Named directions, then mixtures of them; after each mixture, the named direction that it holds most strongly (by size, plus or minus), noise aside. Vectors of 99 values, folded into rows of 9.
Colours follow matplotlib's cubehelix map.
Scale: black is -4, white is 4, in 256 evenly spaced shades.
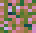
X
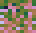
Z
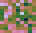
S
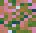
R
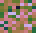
X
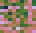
Z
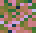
R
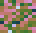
R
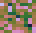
X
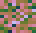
R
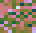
R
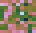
S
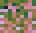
Z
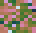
R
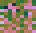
Z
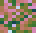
R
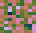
X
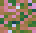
R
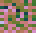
Z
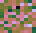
R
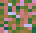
X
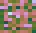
X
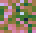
S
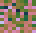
Z
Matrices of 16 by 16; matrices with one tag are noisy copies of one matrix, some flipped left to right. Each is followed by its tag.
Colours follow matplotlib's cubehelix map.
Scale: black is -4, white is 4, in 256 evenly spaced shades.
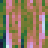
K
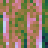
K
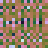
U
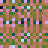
U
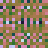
U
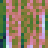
K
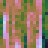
K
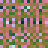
U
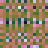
U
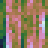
K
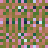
U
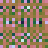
U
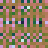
U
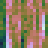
K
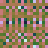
U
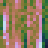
K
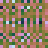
U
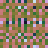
U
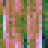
K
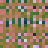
U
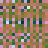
U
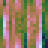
K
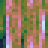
K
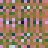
U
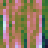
K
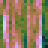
K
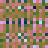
U
